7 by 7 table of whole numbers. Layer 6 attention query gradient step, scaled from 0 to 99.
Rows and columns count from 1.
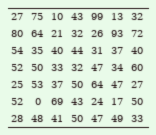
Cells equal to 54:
1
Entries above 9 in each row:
7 7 7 7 7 6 7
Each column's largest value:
80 75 69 50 99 93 72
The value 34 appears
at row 4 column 6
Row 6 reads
52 0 69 43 24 17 50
